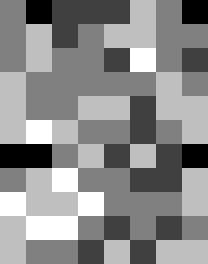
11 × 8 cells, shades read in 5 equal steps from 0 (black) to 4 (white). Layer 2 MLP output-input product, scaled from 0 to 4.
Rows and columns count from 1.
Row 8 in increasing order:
1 1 2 2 2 3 3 4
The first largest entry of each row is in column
6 2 6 1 1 2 4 3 1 2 1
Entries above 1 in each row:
3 7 6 8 7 7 3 6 8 6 6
